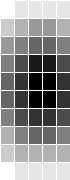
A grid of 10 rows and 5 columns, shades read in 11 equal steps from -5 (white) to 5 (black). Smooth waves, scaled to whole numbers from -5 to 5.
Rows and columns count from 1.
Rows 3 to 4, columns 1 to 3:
-1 0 1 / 0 2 4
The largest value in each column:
1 3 5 5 3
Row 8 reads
-2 0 1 1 0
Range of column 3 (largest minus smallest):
9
